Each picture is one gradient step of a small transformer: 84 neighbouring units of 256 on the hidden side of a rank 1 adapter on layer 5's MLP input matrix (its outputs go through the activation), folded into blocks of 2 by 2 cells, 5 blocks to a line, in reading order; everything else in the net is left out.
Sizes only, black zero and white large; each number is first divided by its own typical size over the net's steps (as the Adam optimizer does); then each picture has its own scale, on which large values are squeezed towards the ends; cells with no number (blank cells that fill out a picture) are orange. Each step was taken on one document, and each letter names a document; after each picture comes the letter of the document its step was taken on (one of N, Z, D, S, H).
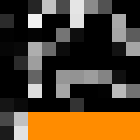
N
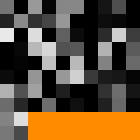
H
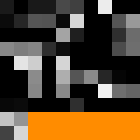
N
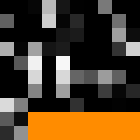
N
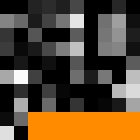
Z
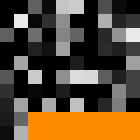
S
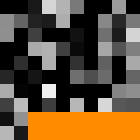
Z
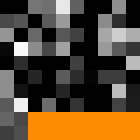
S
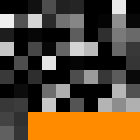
Z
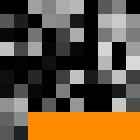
S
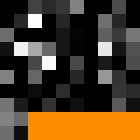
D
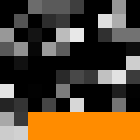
S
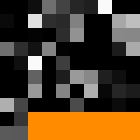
N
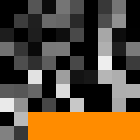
S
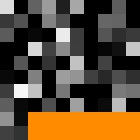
H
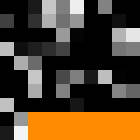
N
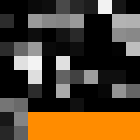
N
